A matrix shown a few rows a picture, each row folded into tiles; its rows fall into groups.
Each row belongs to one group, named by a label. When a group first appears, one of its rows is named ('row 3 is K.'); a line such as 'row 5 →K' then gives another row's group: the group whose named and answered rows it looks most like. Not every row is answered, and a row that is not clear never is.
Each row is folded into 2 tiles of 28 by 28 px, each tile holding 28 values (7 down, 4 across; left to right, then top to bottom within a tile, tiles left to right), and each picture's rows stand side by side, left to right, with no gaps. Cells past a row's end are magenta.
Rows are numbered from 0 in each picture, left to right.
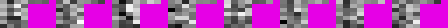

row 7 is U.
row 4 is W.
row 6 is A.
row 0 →W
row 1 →U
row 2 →A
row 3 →U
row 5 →A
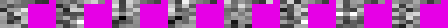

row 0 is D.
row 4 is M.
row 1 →A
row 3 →W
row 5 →U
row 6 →W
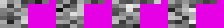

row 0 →D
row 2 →M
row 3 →D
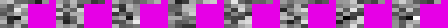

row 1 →D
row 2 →A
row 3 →A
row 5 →D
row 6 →M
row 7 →M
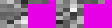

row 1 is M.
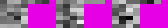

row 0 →D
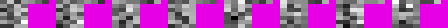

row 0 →U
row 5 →W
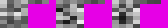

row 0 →W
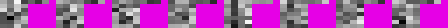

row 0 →M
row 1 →M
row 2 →D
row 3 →D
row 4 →A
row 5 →A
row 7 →M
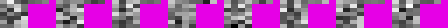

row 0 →M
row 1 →D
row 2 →W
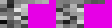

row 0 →A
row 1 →D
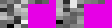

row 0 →U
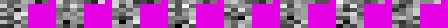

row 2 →D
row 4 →M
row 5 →U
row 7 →A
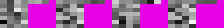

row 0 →A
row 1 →D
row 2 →M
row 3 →D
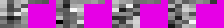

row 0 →W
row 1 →A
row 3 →U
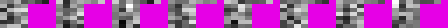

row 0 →D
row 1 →A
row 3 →A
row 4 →M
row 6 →W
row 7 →W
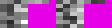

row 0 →A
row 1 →U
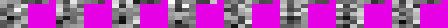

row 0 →M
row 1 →W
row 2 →D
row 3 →W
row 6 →U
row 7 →D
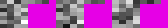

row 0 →U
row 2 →D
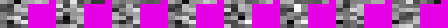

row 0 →A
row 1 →D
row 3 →A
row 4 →A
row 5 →M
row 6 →A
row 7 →D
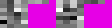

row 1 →W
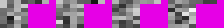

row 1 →M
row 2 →A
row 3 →D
